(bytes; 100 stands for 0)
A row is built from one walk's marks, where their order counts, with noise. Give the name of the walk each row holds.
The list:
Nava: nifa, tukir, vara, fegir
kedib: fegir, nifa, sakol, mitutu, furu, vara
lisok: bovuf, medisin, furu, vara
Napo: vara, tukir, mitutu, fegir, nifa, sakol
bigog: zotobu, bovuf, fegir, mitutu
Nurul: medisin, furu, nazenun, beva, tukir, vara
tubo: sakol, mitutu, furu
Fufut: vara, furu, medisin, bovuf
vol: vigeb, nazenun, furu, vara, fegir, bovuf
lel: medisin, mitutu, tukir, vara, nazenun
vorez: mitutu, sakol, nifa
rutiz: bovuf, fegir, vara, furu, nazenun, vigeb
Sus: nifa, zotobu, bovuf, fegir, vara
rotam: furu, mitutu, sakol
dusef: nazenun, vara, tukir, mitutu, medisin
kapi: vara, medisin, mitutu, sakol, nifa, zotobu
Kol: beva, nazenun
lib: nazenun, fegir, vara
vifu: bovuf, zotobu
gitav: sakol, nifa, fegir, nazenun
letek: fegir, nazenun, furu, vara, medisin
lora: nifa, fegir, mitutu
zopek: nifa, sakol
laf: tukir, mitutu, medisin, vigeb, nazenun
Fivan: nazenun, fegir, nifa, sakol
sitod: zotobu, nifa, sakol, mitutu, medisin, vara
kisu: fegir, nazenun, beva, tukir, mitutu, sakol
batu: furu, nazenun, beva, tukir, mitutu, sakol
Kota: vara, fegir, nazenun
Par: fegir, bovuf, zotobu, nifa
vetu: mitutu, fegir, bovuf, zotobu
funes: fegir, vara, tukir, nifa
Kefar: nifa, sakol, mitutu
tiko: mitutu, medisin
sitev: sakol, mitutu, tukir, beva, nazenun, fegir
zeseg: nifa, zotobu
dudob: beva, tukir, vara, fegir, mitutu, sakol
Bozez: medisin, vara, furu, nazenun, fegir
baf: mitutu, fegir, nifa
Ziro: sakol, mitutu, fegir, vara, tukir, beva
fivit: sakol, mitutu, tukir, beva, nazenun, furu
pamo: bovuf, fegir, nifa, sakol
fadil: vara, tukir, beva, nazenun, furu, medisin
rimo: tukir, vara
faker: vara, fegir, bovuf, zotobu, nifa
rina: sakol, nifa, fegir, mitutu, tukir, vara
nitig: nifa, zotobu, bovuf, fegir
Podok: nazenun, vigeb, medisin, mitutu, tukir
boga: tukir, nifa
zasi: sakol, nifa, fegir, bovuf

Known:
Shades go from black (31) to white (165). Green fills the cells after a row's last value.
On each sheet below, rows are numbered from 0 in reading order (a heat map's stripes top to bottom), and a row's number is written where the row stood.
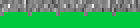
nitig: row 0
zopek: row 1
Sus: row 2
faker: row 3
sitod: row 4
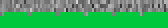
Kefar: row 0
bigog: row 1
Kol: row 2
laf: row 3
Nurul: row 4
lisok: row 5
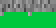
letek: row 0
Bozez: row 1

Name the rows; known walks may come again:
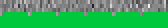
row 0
Fufut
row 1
vol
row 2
Kota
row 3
lel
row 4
gitav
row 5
nitig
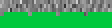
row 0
Kol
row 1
kedib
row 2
fadil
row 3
Ziro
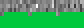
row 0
kapi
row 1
Par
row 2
lisok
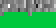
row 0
faker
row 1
Podok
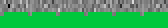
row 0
dusef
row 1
Kefar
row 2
bigog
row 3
rina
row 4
tiko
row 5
vorez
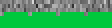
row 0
letek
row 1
laf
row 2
sitev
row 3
sitod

